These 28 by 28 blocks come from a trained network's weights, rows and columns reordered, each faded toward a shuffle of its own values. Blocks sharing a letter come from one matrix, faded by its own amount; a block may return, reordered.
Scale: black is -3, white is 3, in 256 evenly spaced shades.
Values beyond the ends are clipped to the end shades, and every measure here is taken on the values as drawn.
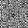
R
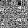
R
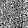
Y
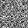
R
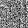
Y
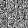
Y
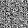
Y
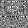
R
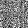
Y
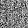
Y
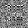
R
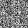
Y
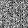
Y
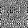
R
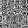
R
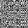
R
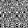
R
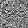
R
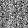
Y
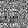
R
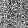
Y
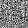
Y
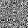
R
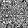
R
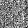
Y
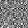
R
